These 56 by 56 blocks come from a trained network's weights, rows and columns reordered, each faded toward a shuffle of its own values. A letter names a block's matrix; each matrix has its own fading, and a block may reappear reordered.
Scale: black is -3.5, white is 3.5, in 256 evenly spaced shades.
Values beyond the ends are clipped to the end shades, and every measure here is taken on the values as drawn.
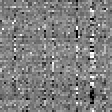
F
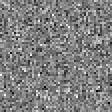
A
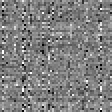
F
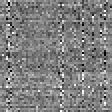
F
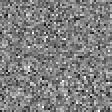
A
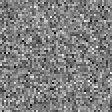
A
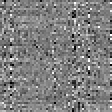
F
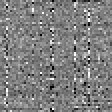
F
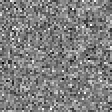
A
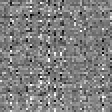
F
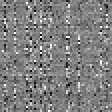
F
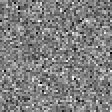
A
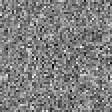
A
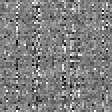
F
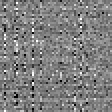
F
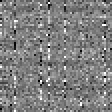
F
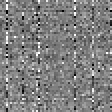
F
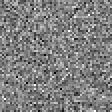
A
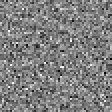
A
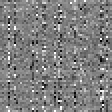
F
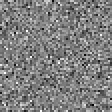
A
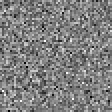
A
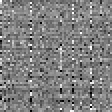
F
